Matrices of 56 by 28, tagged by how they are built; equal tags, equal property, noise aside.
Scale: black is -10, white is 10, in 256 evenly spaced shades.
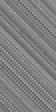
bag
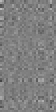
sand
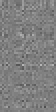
sand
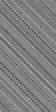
bag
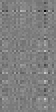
sand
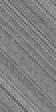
bag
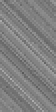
bag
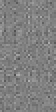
sand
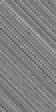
bag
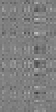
sand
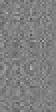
sand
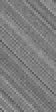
bag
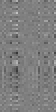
sand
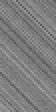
bag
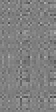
sand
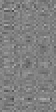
sand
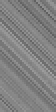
bag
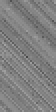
bag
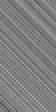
bag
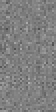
sand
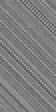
bag
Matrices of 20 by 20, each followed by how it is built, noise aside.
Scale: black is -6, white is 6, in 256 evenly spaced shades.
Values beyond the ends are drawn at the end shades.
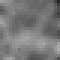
smooth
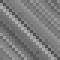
Toeplitz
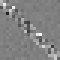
banded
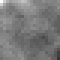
smooth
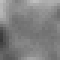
smooth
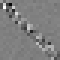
banded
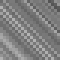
Toeplitz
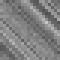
Toeplitz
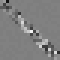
banded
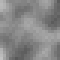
smooth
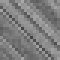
Toeplitz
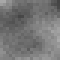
smooth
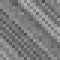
Toeplitz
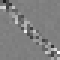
banded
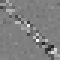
banded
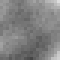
smooth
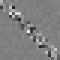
banded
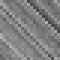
Toeplitz
